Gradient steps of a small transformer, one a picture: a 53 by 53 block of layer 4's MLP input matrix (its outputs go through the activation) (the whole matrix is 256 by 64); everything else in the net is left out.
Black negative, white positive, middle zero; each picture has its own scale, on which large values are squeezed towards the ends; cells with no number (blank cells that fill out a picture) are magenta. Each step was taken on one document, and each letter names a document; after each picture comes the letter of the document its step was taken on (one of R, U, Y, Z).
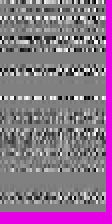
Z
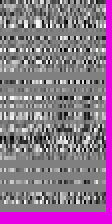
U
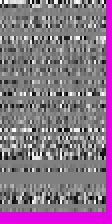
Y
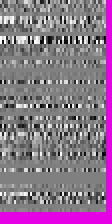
U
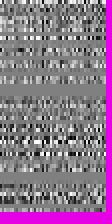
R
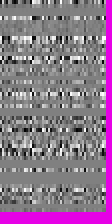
Y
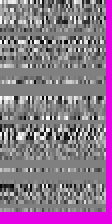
R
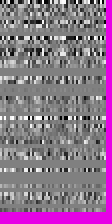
U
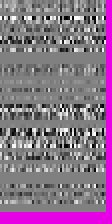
Z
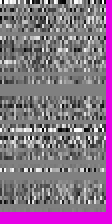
R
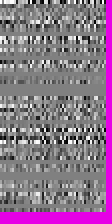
U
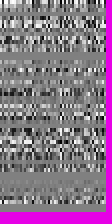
Z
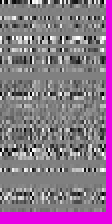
Y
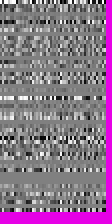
U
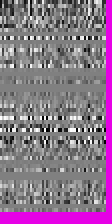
R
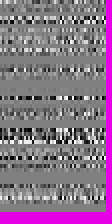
Z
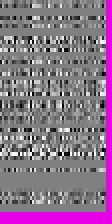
Y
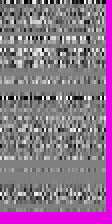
R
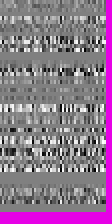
Z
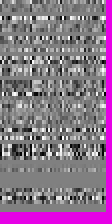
Y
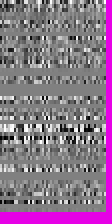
R
